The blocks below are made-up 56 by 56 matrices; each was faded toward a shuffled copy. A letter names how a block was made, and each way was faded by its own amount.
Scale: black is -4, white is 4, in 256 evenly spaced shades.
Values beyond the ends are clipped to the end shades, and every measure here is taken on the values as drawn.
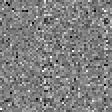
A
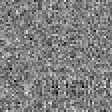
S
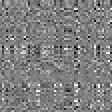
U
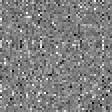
A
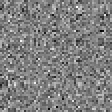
S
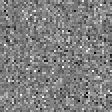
A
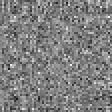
S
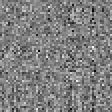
S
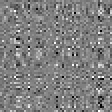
U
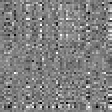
U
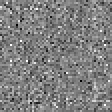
A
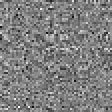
S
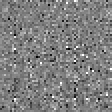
A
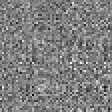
S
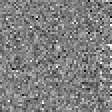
A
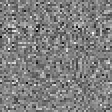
S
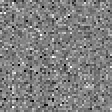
A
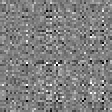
U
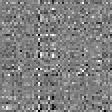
U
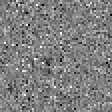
A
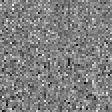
A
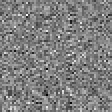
S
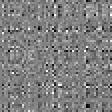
U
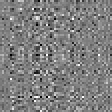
U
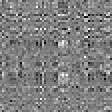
U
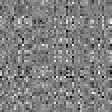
U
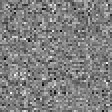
S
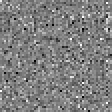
A
